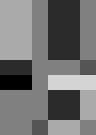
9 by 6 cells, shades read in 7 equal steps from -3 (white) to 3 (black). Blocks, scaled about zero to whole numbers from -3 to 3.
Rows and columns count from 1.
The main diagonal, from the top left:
-1 -1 0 2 0 -2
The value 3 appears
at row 6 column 1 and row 6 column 2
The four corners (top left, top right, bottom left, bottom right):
-1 0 0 0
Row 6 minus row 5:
1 1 0 -2 -2 -3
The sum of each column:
1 1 1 9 9 -3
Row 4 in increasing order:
-1 -1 0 0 2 2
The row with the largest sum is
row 5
